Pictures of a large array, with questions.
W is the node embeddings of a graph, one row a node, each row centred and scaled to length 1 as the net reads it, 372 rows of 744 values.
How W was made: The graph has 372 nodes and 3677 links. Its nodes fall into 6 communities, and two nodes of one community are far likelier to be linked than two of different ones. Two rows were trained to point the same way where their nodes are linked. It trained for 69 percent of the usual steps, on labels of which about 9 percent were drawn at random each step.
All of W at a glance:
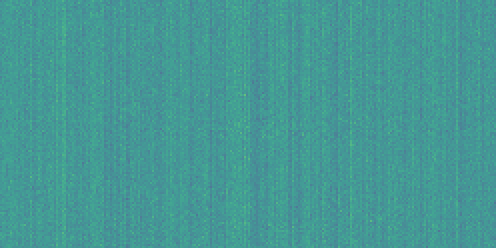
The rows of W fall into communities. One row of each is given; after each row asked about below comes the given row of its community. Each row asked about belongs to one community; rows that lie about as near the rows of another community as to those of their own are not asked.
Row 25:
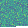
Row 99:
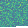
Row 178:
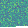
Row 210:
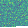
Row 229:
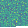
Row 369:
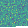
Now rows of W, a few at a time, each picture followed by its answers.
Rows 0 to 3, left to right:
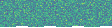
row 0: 99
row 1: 178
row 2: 25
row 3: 99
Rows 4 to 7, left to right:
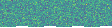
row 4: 210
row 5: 99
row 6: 25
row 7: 369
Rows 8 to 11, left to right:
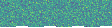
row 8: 25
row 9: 99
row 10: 210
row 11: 178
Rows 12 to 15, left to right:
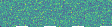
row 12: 210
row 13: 210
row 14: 229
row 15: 25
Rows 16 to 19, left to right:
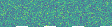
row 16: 229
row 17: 25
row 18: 369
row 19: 210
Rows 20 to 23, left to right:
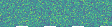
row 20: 210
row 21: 99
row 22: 178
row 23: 369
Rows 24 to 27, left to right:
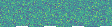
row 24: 369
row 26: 99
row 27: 369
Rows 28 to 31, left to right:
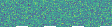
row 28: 229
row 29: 99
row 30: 25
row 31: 210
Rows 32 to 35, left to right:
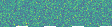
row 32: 178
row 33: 99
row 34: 178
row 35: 178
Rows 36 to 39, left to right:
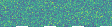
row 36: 229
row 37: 210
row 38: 178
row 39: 369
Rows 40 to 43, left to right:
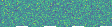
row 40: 369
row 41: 178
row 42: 229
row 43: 229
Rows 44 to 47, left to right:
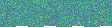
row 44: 229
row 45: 25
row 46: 369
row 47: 210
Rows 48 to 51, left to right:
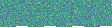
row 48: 229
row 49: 210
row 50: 25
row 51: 229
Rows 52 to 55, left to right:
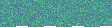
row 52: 369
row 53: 229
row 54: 25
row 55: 210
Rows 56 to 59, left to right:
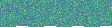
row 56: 25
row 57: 229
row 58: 178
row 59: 210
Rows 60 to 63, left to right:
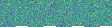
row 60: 369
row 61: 178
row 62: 369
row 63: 25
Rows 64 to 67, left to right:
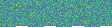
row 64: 210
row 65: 369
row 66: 25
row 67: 369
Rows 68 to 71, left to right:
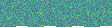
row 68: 369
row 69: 25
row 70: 99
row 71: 25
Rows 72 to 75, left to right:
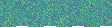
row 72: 210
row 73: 210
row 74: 99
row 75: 25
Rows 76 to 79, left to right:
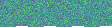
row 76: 99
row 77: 210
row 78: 229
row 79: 229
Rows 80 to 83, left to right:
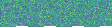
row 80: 25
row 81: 25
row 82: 178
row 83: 210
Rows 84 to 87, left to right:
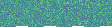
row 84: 229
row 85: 178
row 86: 369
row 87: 178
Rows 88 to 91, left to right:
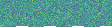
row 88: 99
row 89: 178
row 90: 369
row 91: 178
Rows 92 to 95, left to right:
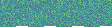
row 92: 210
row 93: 25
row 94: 25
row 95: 99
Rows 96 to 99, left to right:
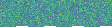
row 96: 178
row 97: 369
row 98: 369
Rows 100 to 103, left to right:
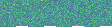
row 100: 210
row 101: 25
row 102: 178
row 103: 229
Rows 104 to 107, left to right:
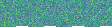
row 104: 210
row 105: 178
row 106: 369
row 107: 369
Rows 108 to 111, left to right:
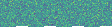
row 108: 25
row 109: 99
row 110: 99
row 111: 178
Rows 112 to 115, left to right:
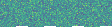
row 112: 210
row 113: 25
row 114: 25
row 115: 178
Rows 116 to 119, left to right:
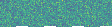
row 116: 99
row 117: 25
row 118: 369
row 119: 178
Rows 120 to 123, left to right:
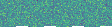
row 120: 229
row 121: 178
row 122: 99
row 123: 25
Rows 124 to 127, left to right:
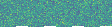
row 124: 229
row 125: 178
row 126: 99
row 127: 229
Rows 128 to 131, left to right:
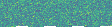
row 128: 178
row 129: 210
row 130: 25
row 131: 25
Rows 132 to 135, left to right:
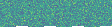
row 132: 99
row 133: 99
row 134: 210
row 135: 229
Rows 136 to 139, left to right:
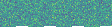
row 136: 210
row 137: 99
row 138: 178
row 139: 210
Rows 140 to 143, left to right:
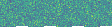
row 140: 369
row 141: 229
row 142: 229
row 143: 25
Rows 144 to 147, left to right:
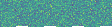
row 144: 25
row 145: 229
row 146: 99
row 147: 210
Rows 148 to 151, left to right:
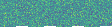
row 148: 210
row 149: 178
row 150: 229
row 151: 99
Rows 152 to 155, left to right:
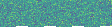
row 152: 229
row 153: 369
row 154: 25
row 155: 210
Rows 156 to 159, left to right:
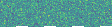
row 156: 210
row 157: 369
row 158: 25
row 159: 210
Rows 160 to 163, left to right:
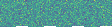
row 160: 369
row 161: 178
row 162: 99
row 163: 99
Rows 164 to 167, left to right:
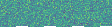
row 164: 229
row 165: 210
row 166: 99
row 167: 25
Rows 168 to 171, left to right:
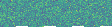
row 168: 178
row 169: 178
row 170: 25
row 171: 369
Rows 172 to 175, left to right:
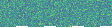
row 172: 178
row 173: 25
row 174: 210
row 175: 25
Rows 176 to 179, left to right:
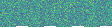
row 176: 99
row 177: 99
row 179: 99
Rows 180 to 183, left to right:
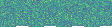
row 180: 229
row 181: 178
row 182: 369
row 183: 178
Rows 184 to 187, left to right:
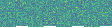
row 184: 210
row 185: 178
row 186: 25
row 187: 178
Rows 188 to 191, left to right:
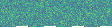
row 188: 369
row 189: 178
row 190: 210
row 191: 369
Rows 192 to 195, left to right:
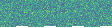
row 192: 99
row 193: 25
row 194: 25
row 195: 210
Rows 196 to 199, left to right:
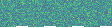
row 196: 210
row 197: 210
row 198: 178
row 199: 99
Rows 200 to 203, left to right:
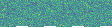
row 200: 229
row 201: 25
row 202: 229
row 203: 25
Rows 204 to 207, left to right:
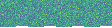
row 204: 229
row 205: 229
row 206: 25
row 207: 25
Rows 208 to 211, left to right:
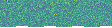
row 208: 178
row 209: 369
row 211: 369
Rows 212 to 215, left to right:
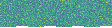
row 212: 99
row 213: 178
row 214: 229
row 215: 210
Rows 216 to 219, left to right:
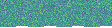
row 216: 229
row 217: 210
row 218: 99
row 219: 99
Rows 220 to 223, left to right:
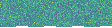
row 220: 369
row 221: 229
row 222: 25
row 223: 229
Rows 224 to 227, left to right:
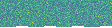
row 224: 210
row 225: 178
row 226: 25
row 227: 369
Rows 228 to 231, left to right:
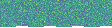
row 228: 25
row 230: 210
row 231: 229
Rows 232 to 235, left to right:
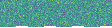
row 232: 178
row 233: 25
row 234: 229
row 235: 210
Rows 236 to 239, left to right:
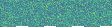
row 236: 25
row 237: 99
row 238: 25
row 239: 25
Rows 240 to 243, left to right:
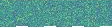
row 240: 99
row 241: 210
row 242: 25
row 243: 178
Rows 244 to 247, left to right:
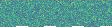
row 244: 25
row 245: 229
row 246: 99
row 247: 369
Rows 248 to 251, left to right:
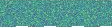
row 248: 229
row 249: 99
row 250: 229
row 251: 178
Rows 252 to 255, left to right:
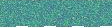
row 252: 369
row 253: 99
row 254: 229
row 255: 99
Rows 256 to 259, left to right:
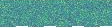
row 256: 369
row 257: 229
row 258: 99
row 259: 25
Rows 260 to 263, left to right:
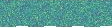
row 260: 178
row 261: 369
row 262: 229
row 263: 210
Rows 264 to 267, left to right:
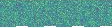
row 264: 369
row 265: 178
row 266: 369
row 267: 99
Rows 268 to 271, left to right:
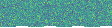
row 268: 229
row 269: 369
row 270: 229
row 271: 99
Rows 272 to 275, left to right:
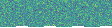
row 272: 178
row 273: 229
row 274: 25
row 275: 369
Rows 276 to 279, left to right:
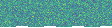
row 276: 99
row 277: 210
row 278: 369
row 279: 178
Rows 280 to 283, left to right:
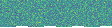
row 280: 25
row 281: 25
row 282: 210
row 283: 178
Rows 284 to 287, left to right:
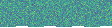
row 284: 178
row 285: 210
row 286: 229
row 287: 210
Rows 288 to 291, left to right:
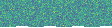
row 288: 99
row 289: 229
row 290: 229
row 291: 210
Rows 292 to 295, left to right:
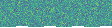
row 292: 178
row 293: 369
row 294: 210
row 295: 210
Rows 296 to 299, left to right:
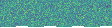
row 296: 99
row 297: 210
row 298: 178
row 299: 210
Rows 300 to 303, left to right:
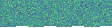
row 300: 369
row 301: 99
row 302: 178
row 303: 25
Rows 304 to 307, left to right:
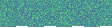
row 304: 178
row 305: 25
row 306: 25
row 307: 210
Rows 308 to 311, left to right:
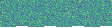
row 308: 99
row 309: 25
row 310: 25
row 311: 178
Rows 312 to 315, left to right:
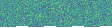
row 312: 229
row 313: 369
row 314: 210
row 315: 369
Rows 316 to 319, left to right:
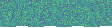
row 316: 99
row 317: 99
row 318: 229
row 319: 25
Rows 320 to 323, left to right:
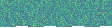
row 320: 178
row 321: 178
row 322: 178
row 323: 178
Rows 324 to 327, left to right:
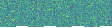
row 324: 229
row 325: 210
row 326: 369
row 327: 369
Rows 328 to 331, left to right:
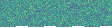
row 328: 229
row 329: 210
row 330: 369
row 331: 99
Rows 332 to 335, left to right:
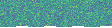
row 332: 210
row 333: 99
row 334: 229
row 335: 25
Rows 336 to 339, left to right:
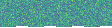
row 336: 25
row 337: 369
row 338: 25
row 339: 99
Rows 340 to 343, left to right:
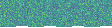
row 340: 178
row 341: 178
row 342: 369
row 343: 210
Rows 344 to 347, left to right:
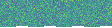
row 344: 210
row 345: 178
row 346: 25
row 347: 99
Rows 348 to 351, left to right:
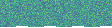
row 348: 369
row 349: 210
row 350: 229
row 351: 25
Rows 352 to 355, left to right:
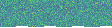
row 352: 229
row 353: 25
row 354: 229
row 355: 369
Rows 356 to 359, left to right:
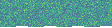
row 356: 99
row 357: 229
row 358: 229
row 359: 99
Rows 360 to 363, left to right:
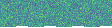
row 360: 369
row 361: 25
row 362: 210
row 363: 229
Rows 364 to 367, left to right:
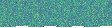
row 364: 178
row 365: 99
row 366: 178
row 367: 178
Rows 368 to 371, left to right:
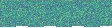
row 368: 25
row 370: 25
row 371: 210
